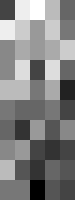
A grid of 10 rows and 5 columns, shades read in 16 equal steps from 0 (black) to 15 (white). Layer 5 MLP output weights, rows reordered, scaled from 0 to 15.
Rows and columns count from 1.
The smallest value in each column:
4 3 0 3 2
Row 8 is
8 9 4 3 4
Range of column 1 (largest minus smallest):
10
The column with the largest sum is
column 2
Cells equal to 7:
6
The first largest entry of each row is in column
3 1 5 2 1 1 3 2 1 1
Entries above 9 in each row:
3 3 3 2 3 0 0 0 1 0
